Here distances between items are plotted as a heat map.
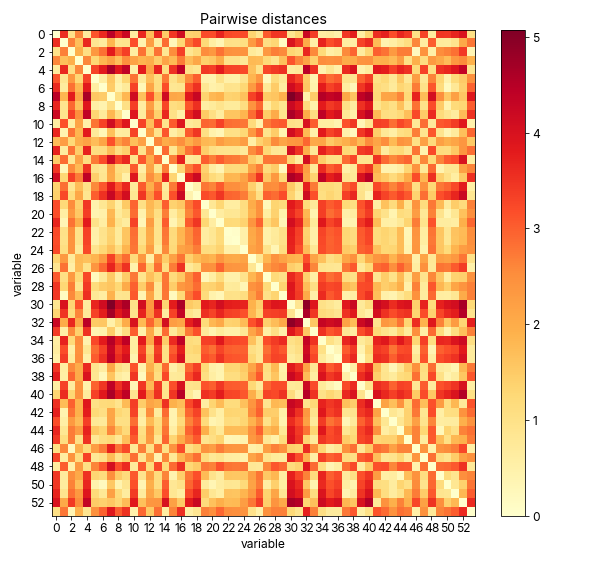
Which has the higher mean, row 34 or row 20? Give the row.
34
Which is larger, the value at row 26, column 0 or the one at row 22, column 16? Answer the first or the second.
the second
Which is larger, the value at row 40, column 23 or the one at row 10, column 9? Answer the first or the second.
the second
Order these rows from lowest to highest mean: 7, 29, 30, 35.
29, 35, 7, 30
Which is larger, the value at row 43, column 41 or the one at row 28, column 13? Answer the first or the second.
the first
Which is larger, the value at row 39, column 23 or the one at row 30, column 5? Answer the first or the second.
the second
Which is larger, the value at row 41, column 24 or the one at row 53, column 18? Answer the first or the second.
the first
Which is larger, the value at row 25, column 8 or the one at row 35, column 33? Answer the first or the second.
the second
